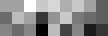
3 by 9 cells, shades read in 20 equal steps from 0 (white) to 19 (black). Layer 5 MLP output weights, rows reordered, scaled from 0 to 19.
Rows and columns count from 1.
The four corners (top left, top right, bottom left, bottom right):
7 12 9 15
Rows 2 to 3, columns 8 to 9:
11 12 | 17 15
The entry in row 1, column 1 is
7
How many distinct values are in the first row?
6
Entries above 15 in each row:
0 0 2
